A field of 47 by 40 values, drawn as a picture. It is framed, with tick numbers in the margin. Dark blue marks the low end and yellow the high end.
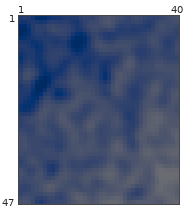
Slope: up to the bottom right. Odd rows or columns: none. Ninth with the highest average: bottom right. Stripes: none. Grain: blotchy.
